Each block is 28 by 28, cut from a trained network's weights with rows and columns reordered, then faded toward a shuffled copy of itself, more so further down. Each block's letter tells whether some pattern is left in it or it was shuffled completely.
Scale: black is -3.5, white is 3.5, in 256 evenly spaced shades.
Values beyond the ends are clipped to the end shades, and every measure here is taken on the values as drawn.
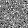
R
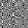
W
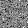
R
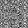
W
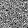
R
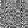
W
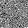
R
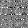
W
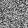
R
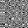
W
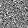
R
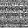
W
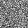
R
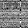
W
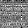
W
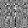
W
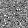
R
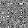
W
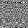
W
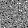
R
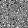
R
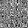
W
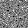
R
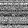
W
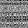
W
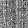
W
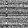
W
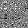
W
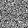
R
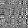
W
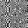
W
